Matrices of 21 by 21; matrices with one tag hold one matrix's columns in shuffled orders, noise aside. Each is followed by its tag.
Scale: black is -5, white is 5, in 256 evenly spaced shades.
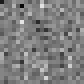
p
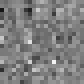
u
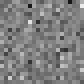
p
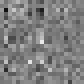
u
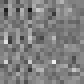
u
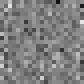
p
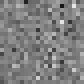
p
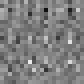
u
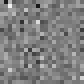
p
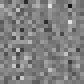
p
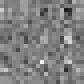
u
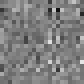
u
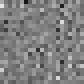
p
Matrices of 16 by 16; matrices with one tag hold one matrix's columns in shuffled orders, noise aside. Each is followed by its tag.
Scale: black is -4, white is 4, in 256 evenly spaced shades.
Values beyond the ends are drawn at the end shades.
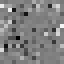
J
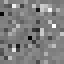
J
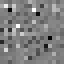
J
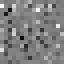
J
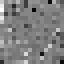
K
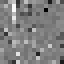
K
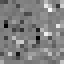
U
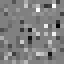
U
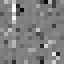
K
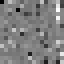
K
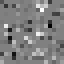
U
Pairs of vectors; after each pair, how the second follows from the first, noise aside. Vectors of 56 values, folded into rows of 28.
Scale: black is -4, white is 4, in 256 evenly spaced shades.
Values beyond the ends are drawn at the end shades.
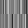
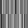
reversed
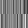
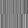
shrunk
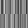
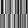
scaled up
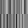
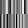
scaled up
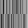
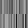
shuffled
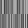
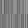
shrunk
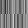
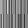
shuffled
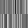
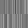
shrunk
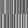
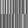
reversed
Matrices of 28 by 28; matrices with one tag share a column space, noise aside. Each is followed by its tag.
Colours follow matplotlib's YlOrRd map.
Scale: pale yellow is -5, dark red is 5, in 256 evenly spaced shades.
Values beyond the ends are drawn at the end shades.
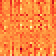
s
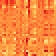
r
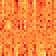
s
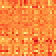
r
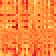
s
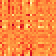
s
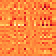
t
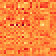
t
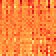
r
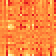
s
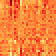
r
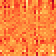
r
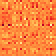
t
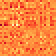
t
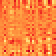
r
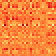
t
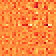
t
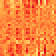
r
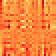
s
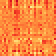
r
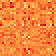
t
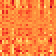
r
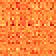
t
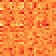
t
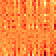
s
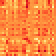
r
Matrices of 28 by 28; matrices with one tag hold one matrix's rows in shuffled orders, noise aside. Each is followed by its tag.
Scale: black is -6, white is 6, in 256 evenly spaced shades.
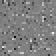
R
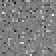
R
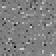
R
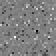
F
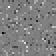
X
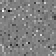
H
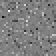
X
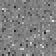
R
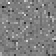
X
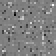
R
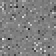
H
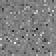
F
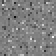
R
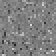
R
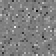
F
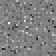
X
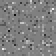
R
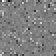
H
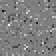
X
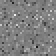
F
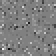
H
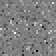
F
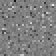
R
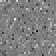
F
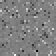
F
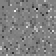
F
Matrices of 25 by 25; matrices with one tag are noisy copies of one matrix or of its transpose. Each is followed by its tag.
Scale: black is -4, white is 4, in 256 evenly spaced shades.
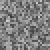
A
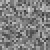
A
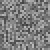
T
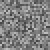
T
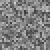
A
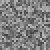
A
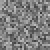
A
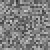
T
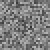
T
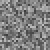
A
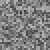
A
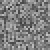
T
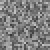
A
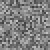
T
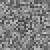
T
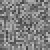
T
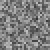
A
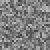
A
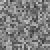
A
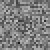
T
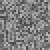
T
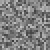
A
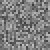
T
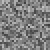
A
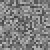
T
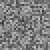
T
